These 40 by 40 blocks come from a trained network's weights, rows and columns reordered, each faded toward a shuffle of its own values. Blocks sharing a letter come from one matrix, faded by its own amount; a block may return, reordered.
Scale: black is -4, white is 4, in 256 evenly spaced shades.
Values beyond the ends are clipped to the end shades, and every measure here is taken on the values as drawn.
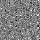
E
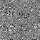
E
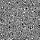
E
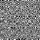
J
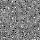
E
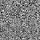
J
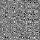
E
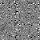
E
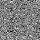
J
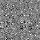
E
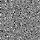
E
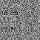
J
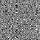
E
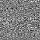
J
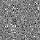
E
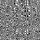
E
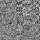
J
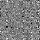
E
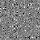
E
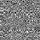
J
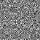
J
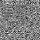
J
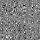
E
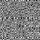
J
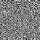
J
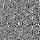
E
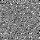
E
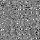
E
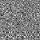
J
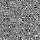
E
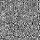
J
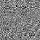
J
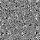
E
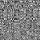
J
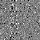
E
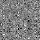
E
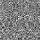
J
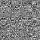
J
